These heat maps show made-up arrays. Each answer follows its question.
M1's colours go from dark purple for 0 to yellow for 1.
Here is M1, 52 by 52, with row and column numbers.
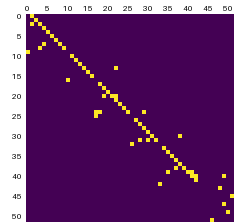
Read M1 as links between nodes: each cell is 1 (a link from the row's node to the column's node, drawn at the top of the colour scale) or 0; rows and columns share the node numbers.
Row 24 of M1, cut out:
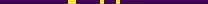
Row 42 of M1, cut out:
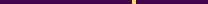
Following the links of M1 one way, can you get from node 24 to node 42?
yes
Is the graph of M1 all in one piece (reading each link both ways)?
no
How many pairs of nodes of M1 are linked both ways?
4
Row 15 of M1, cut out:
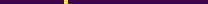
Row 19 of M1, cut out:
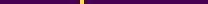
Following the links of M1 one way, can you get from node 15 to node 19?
yes
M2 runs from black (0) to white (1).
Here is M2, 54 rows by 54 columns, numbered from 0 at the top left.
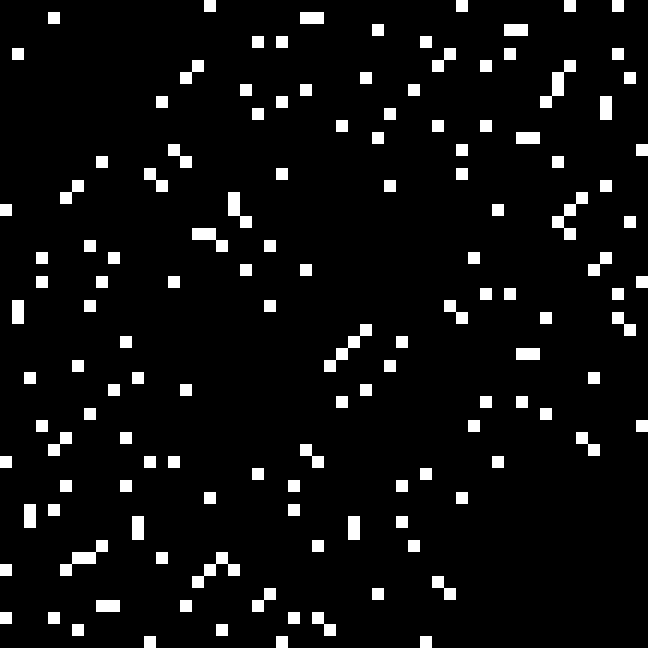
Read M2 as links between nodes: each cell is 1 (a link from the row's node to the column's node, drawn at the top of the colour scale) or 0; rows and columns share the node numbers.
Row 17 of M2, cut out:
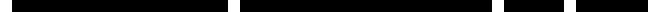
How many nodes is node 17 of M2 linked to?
4
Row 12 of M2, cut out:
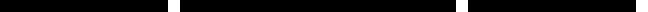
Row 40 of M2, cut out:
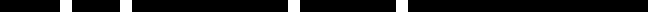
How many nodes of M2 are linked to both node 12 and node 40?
0
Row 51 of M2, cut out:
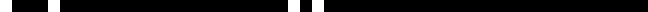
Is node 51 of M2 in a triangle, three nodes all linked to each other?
no
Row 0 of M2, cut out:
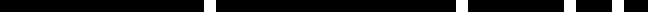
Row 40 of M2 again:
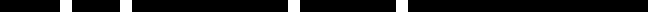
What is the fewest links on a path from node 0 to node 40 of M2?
3
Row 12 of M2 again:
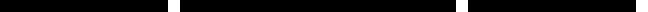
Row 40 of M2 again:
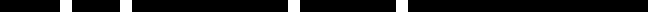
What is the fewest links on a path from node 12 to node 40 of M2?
5
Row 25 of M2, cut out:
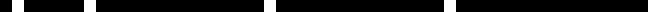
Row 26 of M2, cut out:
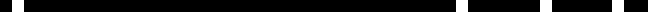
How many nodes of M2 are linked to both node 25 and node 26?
1
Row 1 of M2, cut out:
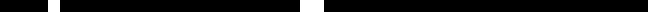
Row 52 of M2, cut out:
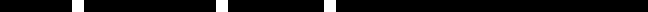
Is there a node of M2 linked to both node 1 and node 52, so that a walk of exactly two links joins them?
no
